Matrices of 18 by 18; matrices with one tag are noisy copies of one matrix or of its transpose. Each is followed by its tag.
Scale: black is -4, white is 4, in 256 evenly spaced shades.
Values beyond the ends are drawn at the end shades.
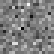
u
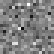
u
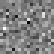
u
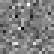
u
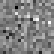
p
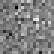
p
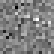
p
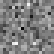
u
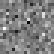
u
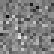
p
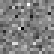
u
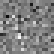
p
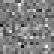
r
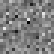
u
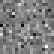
r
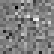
p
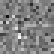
p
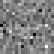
r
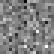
r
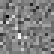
p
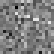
p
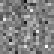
r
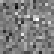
p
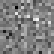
p
